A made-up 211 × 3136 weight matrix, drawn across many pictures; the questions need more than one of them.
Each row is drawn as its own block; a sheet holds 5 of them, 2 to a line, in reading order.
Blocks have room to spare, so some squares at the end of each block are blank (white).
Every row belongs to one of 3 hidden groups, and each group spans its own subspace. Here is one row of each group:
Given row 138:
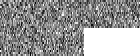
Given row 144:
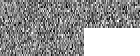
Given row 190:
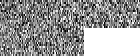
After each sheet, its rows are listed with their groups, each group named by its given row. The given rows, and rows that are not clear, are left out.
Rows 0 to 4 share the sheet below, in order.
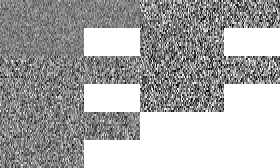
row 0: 144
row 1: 190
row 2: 138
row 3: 138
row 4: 144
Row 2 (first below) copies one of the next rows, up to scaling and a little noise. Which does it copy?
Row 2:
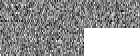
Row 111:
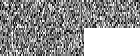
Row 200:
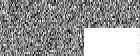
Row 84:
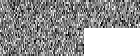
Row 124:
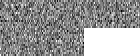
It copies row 124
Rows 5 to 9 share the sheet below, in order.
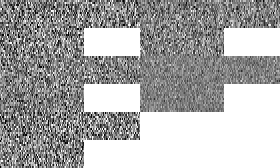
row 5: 138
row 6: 138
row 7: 144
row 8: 138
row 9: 190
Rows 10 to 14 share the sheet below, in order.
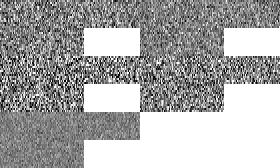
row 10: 138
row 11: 138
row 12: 144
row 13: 138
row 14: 138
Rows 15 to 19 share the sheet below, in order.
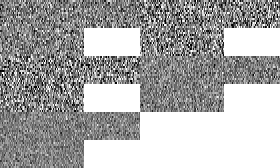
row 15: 138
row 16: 138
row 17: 144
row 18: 190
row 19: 144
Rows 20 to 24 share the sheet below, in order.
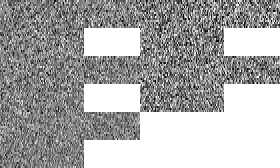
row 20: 138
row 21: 190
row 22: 144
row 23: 144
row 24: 144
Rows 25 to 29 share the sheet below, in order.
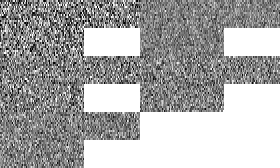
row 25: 144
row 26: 190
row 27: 138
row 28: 138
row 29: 138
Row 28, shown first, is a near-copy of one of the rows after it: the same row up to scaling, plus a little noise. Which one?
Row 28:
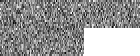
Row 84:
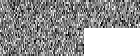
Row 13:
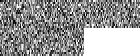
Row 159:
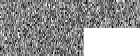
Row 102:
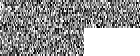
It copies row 13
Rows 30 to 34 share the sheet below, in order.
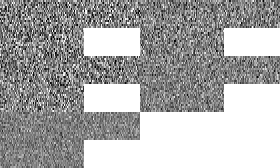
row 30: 144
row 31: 138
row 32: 190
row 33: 144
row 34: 144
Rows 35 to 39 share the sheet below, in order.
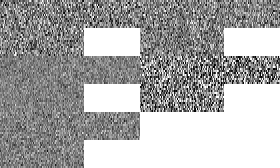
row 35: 144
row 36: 190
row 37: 190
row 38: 190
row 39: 144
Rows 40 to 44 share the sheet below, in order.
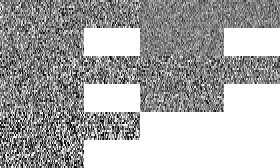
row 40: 138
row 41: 138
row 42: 190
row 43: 144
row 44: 144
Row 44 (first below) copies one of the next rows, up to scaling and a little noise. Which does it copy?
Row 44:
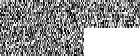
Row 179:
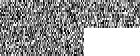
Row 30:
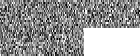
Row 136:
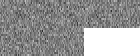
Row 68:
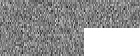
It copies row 179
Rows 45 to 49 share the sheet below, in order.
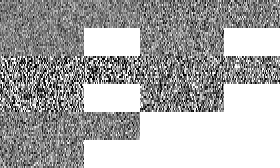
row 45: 190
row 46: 190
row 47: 144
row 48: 190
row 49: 138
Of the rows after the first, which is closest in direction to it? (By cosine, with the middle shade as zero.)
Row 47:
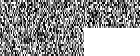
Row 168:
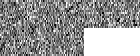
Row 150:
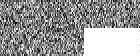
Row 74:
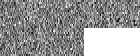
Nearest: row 150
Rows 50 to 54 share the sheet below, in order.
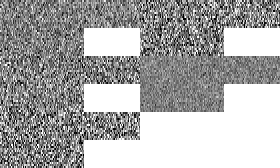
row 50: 138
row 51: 190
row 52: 138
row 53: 190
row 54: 138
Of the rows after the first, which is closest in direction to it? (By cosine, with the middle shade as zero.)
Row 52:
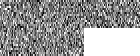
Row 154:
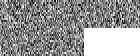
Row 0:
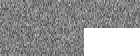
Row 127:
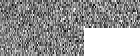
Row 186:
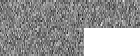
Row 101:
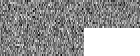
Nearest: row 154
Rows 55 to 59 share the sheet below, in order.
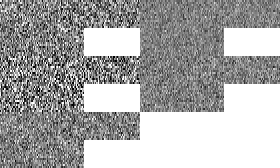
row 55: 190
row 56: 190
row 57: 144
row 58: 190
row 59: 190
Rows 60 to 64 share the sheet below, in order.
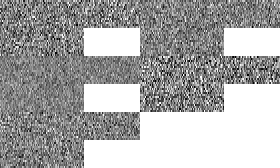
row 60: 144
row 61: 138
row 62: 138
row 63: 144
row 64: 144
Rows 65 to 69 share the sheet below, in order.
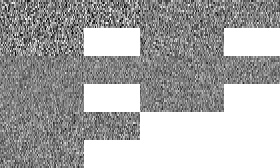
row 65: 144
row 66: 144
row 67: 190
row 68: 144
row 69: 190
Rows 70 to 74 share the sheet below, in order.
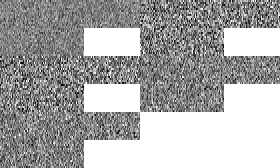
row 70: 138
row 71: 138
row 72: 190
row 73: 138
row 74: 144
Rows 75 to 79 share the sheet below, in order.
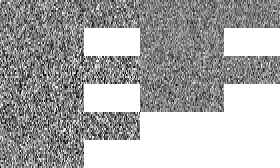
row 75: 138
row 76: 190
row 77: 190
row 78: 138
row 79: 190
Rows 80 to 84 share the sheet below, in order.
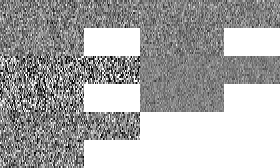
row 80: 190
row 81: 138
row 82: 144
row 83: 144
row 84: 138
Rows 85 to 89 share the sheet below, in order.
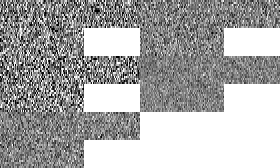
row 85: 190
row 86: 144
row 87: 138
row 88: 190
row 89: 138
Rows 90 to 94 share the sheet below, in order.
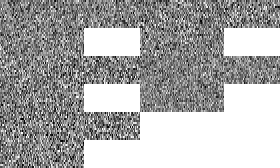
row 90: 138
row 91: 144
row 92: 190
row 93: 190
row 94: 190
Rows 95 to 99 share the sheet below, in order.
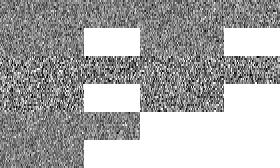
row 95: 138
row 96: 190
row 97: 138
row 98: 144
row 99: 144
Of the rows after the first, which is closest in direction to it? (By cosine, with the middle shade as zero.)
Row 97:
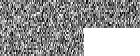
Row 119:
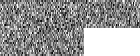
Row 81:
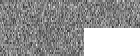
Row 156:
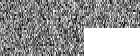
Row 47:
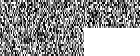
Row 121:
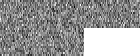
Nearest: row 119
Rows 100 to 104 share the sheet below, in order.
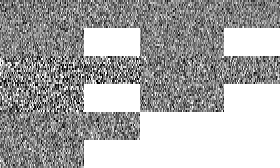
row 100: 190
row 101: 144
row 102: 138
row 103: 138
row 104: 138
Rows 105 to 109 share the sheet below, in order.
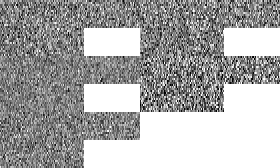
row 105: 138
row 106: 190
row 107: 138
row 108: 138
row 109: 144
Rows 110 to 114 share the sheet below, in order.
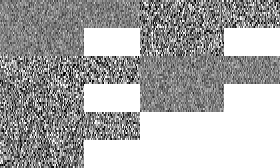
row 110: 138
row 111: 138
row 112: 190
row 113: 190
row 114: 190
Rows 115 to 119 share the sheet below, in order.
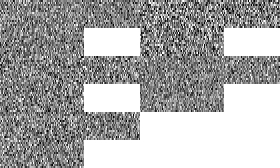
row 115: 144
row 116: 144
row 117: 144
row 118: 144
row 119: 138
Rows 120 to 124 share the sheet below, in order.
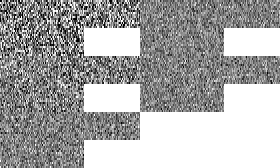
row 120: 190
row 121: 190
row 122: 190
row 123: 144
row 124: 138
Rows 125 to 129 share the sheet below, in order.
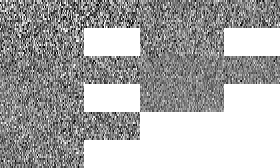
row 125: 190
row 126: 138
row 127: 190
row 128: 138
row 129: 190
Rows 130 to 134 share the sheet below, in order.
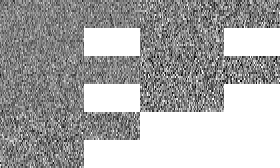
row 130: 144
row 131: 190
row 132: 190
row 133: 138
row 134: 138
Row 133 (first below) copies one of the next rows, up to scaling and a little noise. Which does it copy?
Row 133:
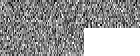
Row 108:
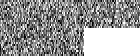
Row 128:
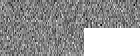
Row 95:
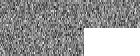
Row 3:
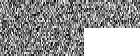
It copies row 128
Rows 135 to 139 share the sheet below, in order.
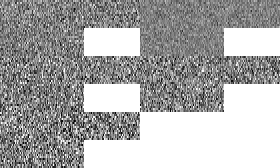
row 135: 190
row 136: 144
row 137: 138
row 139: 190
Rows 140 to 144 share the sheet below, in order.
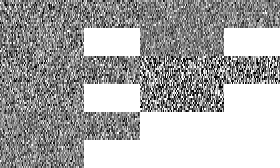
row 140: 138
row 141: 144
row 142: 144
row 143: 138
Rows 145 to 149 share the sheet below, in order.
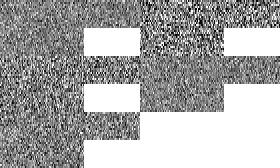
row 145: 138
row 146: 144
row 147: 190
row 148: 144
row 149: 138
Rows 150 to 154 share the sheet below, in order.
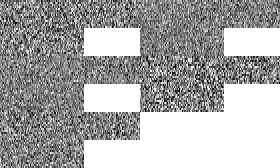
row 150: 138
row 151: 190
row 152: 144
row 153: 144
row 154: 138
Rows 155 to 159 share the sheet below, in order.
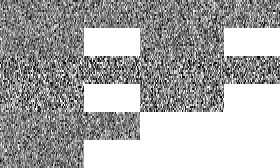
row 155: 144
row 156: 190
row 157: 190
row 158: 138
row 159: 138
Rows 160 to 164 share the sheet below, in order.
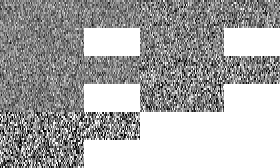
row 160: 138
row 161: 144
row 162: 190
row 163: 138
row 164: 190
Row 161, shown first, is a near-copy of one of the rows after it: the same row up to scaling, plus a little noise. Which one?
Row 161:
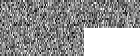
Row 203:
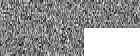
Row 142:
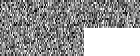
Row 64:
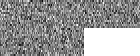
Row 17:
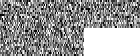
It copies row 142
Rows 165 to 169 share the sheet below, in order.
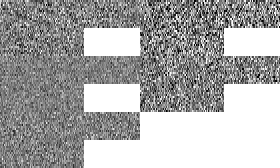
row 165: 144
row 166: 138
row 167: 144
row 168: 144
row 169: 138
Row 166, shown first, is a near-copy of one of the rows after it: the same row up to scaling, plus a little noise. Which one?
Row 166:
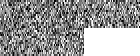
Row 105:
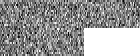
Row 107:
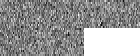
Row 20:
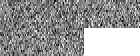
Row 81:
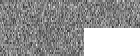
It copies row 20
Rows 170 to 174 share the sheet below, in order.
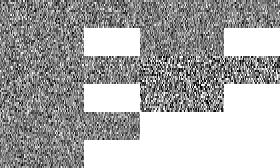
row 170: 144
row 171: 144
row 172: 144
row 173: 144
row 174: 144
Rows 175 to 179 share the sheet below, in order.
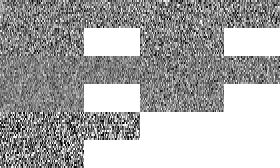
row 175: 138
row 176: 144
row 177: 190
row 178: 144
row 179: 144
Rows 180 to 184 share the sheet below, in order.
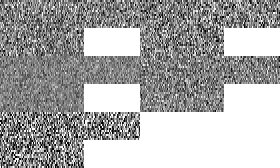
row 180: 138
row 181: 190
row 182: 190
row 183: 144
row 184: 144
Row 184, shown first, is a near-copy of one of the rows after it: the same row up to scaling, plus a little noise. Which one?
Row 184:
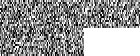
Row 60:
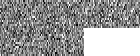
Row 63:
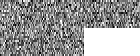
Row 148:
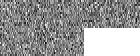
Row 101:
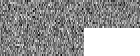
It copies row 60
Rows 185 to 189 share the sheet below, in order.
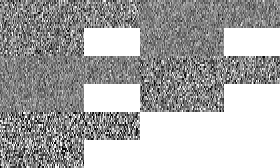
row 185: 138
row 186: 138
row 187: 144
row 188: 138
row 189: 144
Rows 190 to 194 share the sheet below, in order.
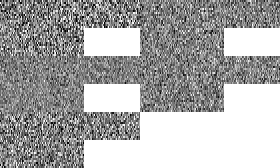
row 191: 138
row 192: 190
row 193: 190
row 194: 138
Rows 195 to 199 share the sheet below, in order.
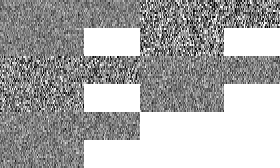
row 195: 138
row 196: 190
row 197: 144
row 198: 190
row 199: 190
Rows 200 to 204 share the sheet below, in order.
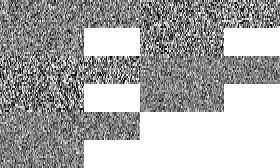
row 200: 138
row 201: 144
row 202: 190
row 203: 144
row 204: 190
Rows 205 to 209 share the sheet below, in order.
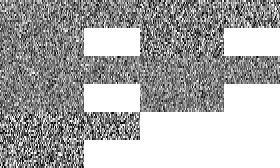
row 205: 190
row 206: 138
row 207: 144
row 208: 144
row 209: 138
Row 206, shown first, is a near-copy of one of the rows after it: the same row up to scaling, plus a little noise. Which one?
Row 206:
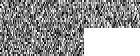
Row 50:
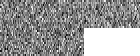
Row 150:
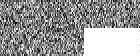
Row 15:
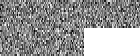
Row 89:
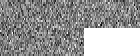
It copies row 50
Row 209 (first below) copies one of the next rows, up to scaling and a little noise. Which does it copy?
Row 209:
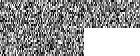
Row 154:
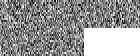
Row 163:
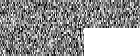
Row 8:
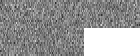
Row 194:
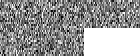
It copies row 194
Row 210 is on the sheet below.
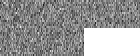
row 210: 138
